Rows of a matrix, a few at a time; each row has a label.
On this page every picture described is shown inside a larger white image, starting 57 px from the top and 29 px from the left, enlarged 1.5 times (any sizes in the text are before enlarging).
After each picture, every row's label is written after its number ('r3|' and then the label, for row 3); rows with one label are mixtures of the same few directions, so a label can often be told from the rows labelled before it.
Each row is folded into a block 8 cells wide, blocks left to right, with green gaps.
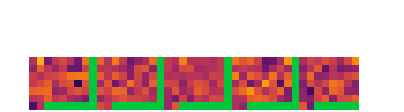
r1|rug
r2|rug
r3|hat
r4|rug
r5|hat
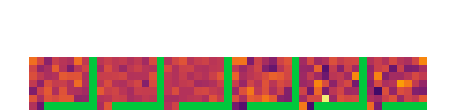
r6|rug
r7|rug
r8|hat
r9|rug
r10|hat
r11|hat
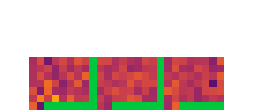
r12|hat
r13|rug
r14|rug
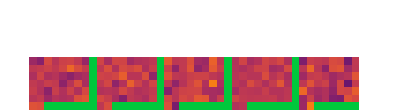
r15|rug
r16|hat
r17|rug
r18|rug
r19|rug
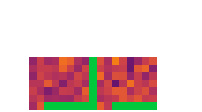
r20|rug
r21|rug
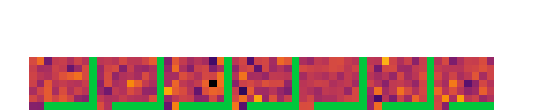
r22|rug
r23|hat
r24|rug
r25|hat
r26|rug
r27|hat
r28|hat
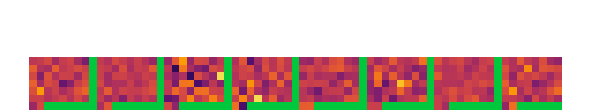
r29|hat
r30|hat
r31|hat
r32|hat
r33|rug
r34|hat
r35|rug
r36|hat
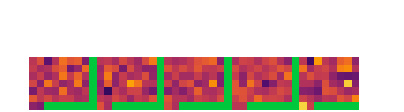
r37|rug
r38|hat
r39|rug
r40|hat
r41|rug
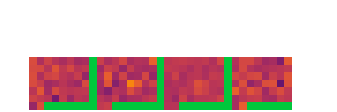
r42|hat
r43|hat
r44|hat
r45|rug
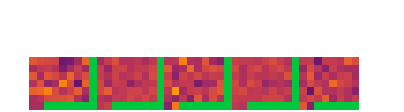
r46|rug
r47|hat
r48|hat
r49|hat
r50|hat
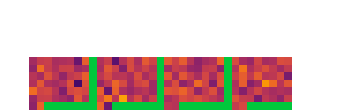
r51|rug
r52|hat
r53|rug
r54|hat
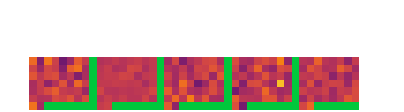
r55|rug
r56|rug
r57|hat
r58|rug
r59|rug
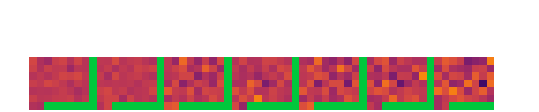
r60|rug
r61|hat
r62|rug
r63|hat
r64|rug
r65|hat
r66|rug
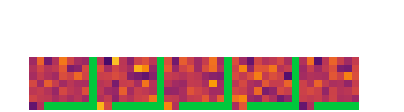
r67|rug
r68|rug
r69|rug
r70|hat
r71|rug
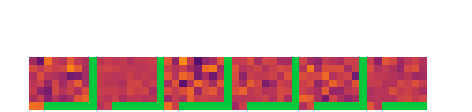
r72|rug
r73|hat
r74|rug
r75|hat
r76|hat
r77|rug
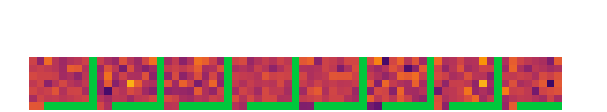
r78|rug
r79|hat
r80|rug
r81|rug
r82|rug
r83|rug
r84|rug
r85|rug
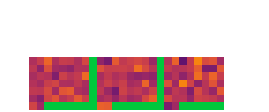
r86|hat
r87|rug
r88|rug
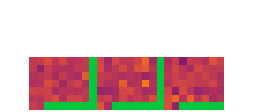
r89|hat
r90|rug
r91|hat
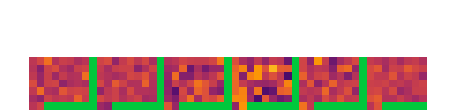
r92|hat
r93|rug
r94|hat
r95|hat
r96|rug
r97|hat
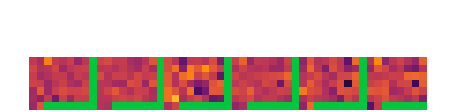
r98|hat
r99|rug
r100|hat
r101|rug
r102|rug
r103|rug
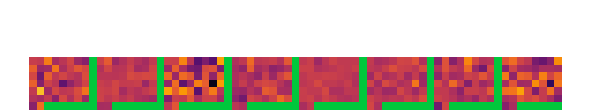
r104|hat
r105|rug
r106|rug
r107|hat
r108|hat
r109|rug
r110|rug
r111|rug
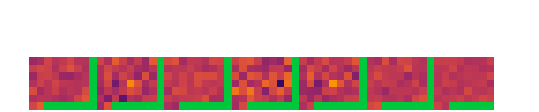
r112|rug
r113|hat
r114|rug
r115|rug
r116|hat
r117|rug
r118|hat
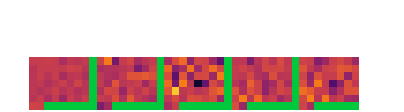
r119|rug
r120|rug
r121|hat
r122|hat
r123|hat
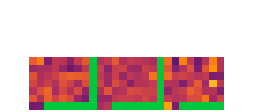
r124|rug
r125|hat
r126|rug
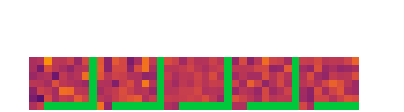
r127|hat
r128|rug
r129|rug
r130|rug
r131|hat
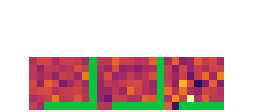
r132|hat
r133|hat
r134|hat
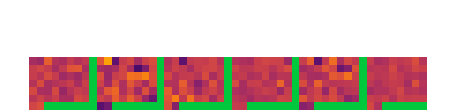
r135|rug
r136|rug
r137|hat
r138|rug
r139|rug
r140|rug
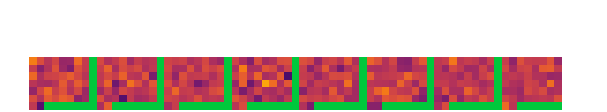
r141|rug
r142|hat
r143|hat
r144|hat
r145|rug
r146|rug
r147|hat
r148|rug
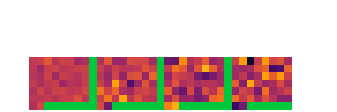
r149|hat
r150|hat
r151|rug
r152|rug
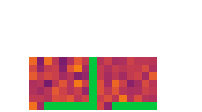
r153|rug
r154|hat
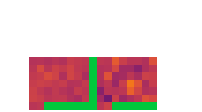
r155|hat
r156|hat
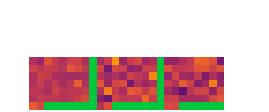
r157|rug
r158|hat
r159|rug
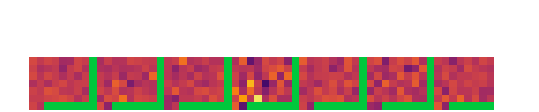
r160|rug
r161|hat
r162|hat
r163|hat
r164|rug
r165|rug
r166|hat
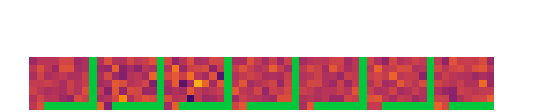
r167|rug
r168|hat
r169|hat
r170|rug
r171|rug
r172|hat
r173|rug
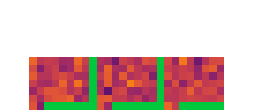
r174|rug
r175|hat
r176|rug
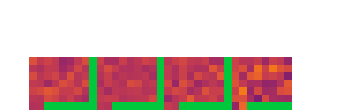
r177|rug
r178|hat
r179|hat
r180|hat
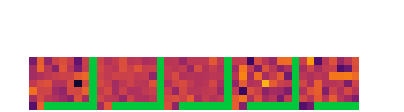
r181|rug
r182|hat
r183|hat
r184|hat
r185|rug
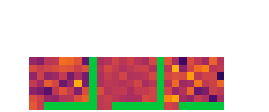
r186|rug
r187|rug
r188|hat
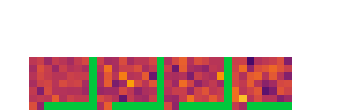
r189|hat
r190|hat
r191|hat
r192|hat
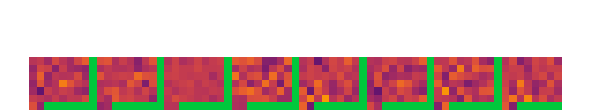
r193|hat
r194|rug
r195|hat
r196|rug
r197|hat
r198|hat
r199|hat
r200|hat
